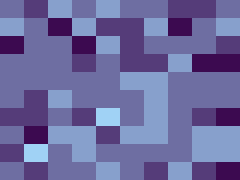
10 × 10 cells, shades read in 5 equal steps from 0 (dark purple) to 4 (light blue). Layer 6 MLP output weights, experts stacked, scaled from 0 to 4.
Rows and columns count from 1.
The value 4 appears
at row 7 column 5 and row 9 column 2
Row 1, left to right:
2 1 3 2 3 2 2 1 1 2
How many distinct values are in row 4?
4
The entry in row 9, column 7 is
2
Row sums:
19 18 15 14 22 21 17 23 24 17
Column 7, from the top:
2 3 2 1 3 3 3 3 2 1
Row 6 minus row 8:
0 1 0 -1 1 -1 0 0 -1 -1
